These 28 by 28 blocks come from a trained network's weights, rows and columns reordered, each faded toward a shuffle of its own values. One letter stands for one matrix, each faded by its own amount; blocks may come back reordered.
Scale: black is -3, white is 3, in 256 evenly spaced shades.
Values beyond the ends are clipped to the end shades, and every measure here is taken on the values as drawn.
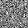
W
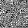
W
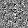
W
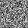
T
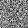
T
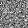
T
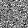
T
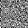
W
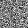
T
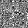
W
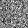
T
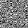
W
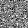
T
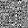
W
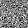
T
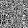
W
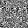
T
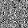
W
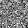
T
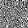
W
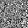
W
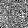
T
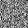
T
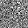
W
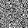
W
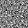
W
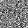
W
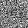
T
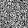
T
